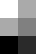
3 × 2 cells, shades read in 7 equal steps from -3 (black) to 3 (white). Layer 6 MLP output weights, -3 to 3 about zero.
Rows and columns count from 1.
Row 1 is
3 1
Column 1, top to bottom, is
3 1 -3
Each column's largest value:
3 1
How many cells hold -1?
0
